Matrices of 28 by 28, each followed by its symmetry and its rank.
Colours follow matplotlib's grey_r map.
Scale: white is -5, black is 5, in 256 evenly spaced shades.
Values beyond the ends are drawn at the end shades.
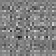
neither, rank three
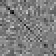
symmetric, rank five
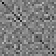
symmetric, rank five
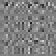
neither, rank three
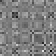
symmetric, rank three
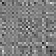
symmetric, rank three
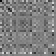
symmetric, rank three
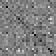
symmetric, rank five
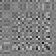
symmetric, rank three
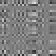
neither, rank two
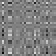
neither, rank two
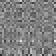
neither, rank three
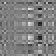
neither, rank two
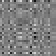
neither, rank two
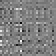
neither, rank three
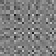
symmetric, rank three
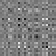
symmetric, rank three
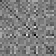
symmetric, rank five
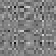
neither, rank three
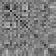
symmetric, rank five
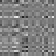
neither, rank two
